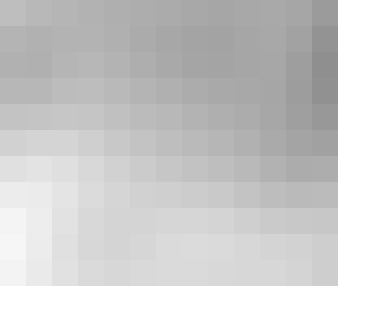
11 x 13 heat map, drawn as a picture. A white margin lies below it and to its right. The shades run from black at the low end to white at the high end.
Slope: up to the bottom left. Ninth with the lowest average: top right. Ninth with the highest average: bottom left.
